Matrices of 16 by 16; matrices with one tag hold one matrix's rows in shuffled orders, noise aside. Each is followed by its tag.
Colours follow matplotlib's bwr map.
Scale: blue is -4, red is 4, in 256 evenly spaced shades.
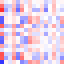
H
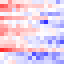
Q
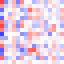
H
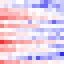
Q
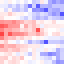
Q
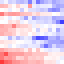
Q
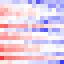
Q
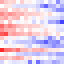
Q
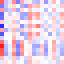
H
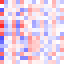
H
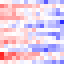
Q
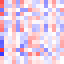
H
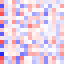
H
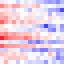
Q
